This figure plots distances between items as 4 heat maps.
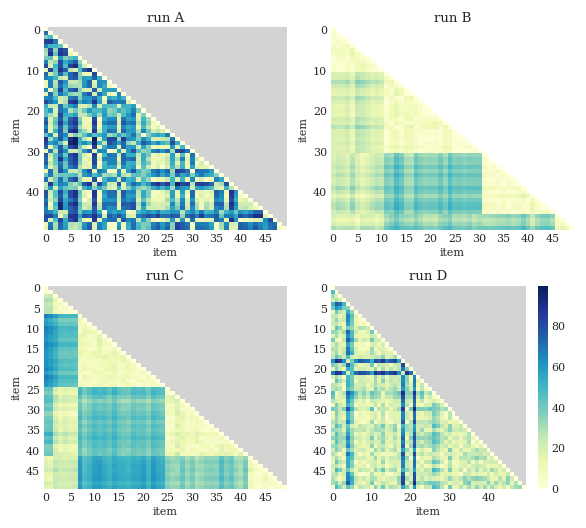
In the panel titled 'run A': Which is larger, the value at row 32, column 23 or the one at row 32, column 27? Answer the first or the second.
the second
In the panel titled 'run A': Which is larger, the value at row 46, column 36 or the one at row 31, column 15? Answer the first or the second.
the first
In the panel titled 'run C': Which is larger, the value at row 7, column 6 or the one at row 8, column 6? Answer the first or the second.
the first
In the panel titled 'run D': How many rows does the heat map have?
50
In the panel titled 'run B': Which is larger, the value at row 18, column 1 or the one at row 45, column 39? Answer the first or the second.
the first
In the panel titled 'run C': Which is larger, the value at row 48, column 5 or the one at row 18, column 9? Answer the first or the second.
the first
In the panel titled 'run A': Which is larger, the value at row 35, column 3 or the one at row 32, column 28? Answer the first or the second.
the first
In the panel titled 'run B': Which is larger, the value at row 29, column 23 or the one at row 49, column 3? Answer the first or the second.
the second
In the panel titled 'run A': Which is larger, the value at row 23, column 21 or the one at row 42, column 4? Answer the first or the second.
the second
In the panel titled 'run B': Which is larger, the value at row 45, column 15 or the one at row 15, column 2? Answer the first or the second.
the first
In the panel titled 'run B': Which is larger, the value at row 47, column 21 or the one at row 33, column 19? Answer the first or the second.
the second
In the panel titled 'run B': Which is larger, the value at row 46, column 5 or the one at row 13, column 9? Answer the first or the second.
the second
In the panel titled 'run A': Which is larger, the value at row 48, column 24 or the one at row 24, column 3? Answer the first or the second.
the second
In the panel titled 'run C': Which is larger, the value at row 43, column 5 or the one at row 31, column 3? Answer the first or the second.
the first
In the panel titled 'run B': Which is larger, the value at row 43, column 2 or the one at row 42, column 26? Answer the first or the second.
the second
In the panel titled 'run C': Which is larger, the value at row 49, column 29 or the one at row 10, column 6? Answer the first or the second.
the second
